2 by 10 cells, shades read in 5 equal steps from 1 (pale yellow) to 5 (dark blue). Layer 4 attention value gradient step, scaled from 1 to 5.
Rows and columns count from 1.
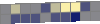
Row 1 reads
3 2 3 3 4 2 1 1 4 3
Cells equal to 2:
2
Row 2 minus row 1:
0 2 1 1 -1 2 3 4 -1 0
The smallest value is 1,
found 2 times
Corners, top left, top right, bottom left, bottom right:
3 3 3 3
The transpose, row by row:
3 3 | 2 4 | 3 4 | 3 4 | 4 3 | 2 4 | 1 4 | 1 5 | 4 3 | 3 3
